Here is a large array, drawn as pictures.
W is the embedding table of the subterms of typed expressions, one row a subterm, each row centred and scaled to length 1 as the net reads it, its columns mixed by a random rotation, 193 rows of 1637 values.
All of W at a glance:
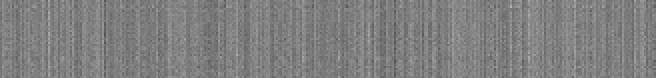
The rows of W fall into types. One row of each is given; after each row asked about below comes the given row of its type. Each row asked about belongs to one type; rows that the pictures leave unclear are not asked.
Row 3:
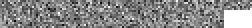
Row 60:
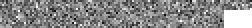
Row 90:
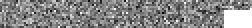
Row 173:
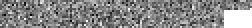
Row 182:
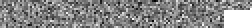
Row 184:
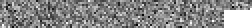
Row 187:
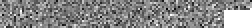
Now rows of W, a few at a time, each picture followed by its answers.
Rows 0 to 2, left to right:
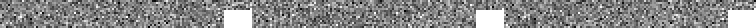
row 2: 187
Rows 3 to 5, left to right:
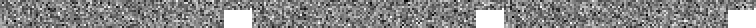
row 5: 184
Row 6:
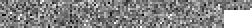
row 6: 173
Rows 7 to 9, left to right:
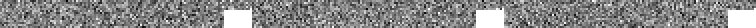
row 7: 182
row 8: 184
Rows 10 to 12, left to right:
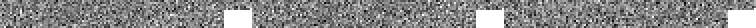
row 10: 187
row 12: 173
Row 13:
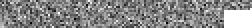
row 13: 3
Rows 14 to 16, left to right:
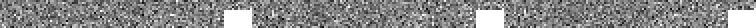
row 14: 184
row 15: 187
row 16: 187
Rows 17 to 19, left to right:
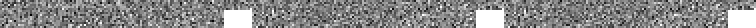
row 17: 173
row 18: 187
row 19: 187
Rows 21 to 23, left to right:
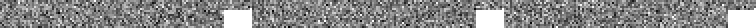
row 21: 90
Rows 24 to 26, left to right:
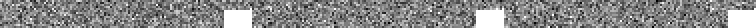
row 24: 182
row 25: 184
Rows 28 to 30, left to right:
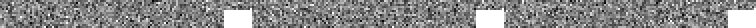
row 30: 90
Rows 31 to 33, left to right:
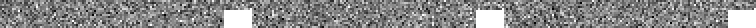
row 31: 60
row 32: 187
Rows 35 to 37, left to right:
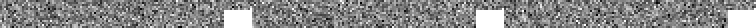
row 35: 184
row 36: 3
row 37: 60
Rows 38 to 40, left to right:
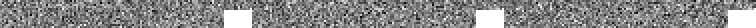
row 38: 173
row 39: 173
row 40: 60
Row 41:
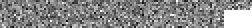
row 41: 184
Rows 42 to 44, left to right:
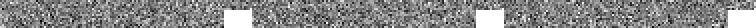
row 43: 60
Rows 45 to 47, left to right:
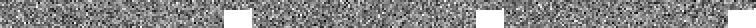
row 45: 60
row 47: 60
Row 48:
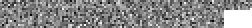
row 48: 173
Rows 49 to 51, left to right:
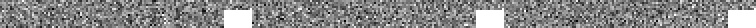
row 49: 90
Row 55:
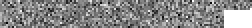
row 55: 3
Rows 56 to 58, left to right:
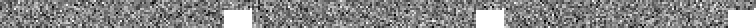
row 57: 184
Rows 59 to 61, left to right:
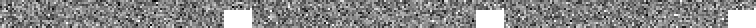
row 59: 184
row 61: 184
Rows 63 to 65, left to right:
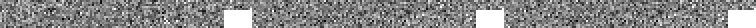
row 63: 90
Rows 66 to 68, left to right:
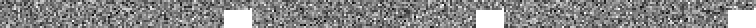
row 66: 173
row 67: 182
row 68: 90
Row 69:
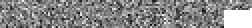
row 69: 90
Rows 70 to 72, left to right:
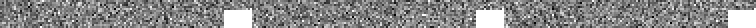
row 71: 184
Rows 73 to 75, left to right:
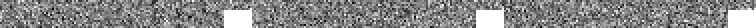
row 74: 182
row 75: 184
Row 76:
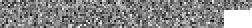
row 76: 173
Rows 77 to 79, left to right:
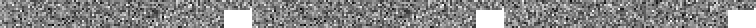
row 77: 182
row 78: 182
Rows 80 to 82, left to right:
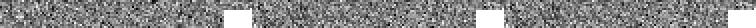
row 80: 60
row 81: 184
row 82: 184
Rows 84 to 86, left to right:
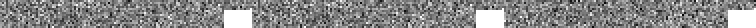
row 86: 60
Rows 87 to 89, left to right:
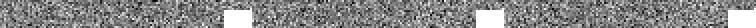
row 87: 182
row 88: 60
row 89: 3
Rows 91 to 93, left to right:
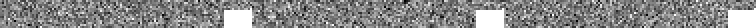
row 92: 60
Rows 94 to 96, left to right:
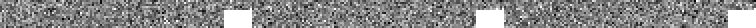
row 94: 90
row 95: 184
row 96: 60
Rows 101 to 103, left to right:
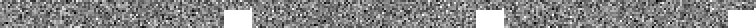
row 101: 182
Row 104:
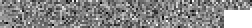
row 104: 182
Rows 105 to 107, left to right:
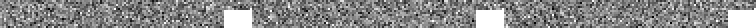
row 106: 60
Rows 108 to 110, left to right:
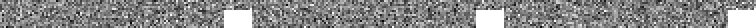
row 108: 90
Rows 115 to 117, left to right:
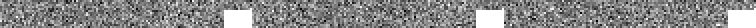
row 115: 60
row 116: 3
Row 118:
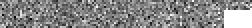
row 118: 187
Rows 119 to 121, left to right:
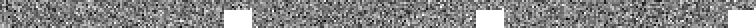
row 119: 184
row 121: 182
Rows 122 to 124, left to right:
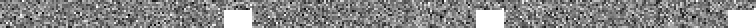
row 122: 187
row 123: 60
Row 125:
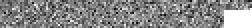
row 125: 60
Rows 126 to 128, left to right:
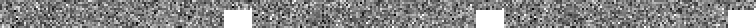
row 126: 184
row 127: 173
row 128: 187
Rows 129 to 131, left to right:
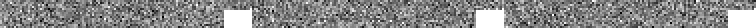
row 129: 3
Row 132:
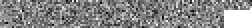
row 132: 182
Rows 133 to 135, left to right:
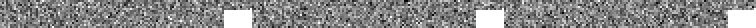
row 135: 90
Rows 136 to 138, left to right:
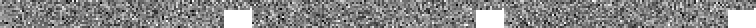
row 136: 182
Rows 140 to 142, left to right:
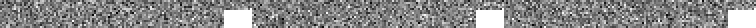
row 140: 173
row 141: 187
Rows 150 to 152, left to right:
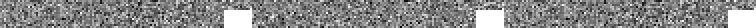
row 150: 182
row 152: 182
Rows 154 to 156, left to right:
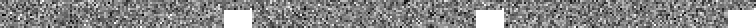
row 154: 173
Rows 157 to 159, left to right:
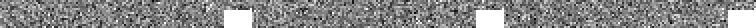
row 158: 90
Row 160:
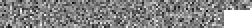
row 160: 187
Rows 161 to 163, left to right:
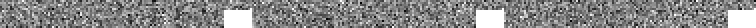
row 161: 90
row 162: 3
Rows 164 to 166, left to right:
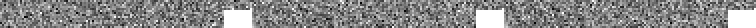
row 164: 187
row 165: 3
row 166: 3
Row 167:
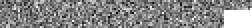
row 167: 173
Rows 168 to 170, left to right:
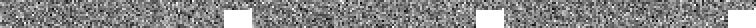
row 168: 60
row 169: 3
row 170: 182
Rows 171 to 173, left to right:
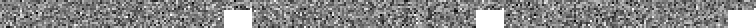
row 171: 187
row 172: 90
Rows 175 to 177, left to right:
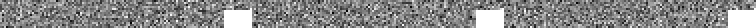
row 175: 90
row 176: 60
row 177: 187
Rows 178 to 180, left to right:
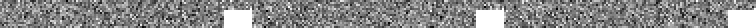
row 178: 182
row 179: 184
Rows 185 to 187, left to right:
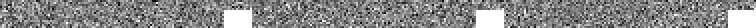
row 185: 184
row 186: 60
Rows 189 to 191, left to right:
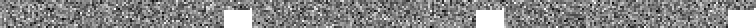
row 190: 182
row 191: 3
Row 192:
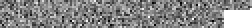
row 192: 173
